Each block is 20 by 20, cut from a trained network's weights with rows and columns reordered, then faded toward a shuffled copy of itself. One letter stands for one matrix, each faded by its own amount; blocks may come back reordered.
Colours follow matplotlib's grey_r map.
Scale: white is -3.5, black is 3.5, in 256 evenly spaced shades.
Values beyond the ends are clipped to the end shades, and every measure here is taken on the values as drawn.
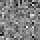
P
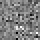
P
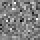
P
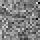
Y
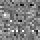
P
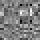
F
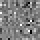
F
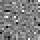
F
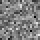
Y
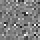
F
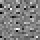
F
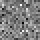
P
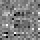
F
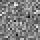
Y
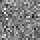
Y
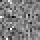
P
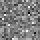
Y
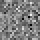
Y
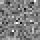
P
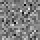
Y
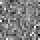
P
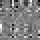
F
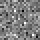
Y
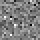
P
